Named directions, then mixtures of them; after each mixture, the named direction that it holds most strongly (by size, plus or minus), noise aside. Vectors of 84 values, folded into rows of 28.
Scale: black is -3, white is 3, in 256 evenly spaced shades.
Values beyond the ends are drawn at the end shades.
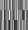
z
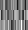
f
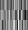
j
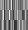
z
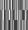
z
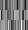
f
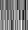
f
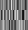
f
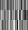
j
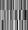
j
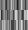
f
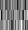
f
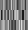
f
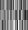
j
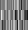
j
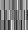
f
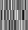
z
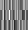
z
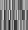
z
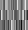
f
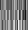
j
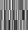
z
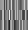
z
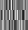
z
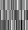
f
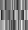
f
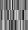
f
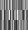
z
